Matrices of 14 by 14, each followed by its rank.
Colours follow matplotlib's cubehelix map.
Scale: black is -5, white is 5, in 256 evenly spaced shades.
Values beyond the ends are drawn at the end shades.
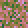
full rank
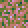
full rank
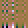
one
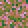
full rank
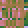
two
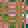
two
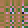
one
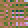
two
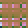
one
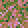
full rank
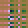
one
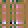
one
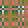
one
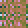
two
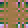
one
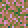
full rank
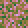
full rank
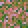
full rank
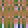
one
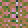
two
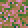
full rank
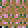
two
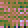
two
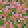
full rank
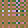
one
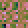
two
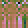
two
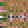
two
